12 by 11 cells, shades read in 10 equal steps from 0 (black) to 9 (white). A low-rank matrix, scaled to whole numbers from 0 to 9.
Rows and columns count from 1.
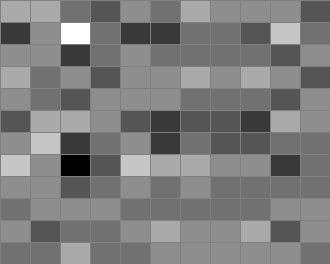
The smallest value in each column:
2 3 0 3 2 2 3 3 2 2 3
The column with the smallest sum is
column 4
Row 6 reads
3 6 6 5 3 2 3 3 2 6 5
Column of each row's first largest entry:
1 3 1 1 1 2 2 1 1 2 6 3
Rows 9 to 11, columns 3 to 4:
3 4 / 5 5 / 4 4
